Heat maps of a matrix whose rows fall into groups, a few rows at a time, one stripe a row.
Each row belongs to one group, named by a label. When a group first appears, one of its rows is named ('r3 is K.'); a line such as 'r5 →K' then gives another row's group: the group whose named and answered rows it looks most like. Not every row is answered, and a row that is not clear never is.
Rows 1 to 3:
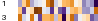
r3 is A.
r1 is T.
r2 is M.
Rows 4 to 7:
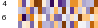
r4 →M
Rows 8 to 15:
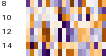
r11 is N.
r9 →T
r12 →M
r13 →M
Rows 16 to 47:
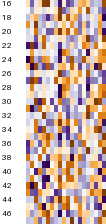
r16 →M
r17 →T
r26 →T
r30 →N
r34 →N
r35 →M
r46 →M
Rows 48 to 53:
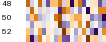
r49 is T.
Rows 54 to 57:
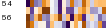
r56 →A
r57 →N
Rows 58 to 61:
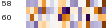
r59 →N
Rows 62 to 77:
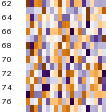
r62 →A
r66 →A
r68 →A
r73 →N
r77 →T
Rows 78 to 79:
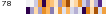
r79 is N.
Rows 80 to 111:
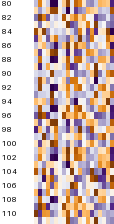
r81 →M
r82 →T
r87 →M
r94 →N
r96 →T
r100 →M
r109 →T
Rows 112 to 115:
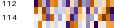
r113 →N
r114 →N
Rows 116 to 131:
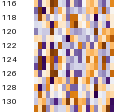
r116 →M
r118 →T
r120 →N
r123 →M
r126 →M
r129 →T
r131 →N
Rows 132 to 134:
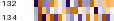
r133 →T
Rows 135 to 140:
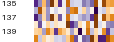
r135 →N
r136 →T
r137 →N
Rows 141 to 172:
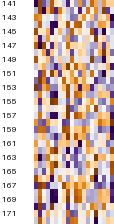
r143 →N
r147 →A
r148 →N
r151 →M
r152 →T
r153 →A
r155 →M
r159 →T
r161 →A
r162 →M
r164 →M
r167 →T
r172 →T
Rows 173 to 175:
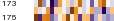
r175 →A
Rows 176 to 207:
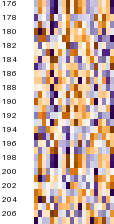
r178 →N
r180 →A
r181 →T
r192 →T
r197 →M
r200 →T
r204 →A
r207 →N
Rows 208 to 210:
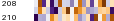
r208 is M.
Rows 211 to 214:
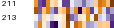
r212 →A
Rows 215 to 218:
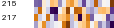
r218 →T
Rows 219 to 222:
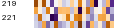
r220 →A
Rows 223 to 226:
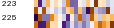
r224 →N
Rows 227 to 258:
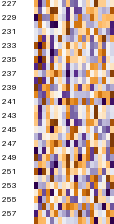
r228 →M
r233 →A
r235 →A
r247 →M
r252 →N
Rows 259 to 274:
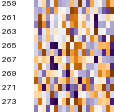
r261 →T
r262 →T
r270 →A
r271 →M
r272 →N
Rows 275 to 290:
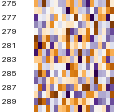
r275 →N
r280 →A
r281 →A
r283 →A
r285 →T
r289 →T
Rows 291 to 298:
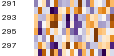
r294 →M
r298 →M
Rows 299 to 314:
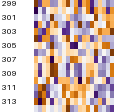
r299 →A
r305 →N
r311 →T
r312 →T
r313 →A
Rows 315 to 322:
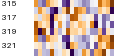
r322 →N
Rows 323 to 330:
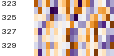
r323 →A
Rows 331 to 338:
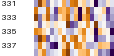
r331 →T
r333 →A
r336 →T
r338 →T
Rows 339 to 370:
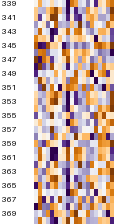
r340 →M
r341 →M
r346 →T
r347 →A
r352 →M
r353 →M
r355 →N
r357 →N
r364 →M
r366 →T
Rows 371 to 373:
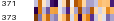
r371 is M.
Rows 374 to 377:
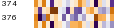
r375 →M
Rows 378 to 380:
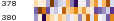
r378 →N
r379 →T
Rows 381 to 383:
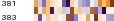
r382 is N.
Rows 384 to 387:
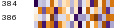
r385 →A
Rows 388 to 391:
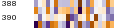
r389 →A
